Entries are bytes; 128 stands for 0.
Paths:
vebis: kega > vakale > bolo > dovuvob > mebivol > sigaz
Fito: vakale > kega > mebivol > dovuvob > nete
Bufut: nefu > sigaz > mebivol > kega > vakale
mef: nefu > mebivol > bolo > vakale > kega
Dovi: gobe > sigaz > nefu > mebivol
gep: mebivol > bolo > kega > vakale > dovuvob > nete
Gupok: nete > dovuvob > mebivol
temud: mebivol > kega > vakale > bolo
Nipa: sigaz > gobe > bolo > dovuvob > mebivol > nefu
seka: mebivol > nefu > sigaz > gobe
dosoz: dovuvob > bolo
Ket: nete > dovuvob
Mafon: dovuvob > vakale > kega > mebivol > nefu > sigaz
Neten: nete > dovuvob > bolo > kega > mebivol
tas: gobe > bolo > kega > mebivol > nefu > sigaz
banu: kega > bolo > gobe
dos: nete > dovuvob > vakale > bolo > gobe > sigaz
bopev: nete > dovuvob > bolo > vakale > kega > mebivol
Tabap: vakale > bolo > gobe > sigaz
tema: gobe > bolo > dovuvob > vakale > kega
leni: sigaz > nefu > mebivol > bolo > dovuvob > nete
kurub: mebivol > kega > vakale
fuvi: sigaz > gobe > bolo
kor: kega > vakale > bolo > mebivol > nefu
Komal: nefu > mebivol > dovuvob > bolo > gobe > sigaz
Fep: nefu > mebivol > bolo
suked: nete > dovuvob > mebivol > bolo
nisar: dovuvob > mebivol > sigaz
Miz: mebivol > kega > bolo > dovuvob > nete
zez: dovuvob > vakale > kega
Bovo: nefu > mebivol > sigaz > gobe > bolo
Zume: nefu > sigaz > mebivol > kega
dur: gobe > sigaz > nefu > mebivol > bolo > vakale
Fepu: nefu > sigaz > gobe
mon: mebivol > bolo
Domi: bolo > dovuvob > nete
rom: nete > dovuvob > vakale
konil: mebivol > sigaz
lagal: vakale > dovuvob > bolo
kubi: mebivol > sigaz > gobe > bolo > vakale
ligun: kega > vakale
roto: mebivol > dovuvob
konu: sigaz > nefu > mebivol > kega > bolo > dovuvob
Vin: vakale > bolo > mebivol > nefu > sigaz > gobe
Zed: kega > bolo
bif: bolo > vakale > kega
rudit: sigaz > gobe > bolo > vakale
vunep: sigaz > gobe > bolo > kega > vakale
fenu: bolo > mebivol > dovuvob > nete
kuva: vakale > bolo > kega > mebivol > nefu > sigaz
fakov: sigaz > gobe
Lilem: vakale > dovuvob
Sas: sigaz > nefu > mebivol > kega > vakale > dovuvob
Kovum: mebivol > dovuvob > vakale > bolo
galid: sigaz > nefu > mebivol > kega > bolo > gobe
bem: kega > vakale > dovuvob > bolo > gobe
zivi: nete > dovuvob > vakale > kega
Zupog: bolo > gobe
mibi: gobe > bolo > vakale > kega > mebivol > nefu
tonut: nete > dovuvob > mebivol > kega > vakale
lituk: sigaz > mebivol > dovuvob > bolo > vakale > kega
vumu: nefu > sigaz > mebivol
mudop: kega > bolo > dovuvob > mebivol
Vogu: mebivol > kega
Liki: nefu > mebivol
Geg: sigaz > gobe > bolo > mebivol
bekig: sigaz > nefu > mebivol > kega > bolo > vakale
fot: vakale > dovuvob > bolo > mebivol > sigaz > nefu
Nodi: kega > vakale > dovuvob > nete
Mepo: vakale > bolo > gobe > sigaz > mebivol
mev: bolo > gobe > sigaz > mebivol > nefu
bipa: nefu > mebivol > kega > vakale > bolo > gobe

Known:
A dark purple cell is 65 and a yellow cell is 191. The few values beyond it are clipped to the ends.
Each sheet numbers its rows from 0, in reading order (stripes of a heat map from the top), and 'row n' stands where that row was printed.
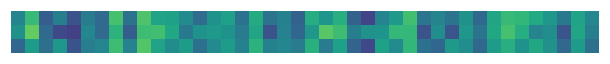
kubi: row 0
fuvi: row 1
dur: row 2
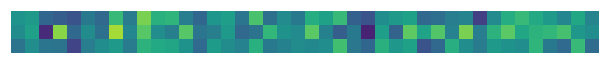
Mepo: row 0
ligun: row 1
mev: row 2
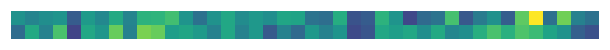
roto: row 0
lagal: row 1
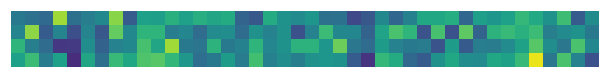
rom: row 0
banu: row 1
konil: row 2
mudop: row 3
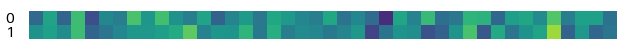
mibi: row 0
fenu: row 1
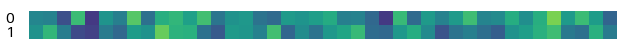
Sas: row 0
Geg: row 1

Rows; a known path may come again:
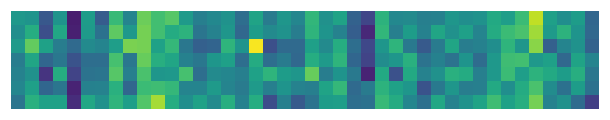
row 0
vebis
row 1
lituk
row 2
mon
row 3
kubi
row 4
Bufut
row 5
Komal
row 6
dosoz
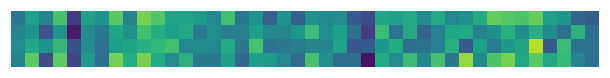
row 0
lagal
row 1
kuva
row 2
suked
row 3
bif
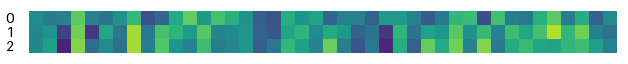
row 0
Ket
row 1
zez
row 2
ligun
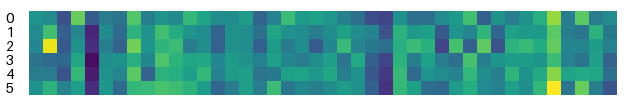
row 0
Fito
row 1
galid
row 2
banu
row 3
fot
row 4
Sas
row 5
mudop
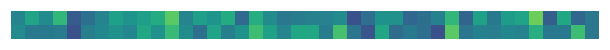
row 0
fenu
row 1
vumu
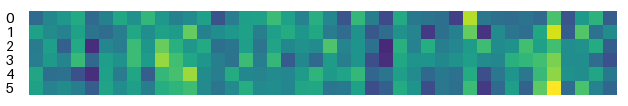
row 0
Liki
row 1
Gupok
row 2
bekig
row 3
Kovum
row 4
nisar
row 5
roto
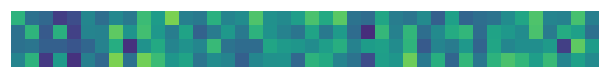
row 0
konil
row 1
mibi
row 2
Fepu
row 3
vunep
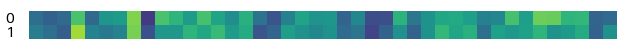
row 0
Lilem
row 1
rom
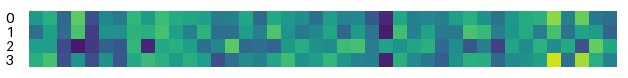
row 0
bopev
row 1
kor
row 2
fakov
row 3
Vogu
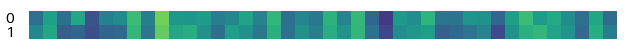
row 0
dur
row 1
Mepo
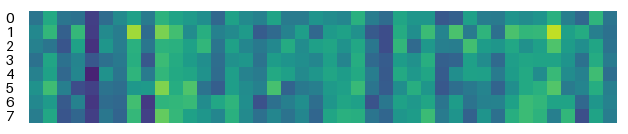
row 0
mev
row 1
tema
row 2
Mafon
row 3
Vin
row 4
tas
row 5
Geg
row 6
dos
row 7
Tabap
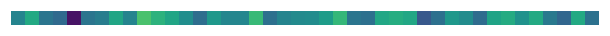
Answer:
Bovo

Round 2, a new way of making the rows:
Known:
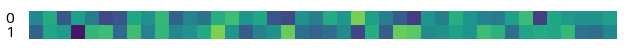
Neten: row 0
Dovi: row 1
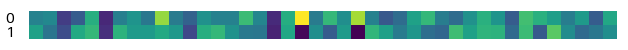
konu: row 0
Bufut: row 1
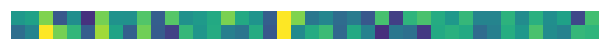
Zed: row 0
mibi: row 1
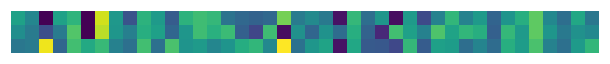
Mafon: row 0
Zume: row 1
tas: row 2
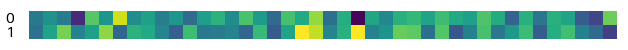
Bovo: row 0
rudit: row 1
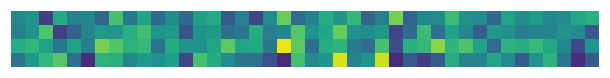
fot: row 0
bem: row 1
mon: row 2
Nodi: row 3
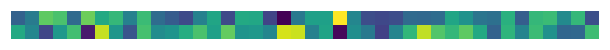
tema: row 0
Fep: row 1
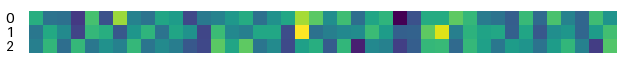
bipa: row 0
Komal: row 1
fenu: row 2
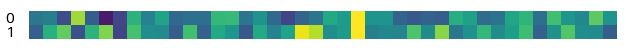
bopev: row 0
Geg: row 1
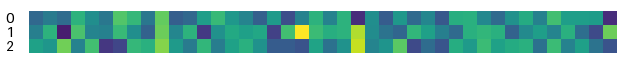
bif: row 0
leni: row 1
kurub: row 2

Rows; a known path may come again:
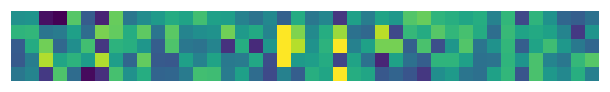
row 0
Liki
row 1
mon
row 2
rudit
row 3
mibi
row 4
bopev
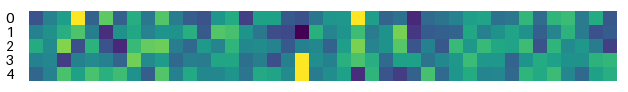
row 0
tema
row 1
Nodi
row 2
kurub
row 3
fot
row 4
tas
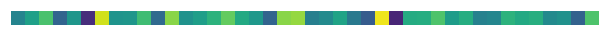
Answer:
Zed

